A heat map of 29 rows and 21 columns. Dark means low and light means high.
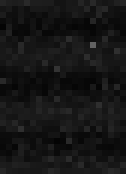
Stripes running across repeat 3 times from top to bottom. No row or column stands out. On average the colour sits 10% of the way up the scale. There is no seam. The values are skewed, with a long tail toward high values. There is no overall slope.
